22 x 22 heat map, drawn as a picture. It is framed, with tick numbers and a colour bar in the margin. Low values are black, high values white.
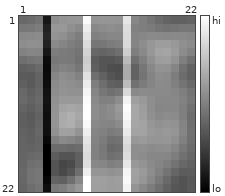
Histogram: heavy tails on both sides. Odd lines: columns 4, 9 and 14. Ninth with the lowest average: bottom left.
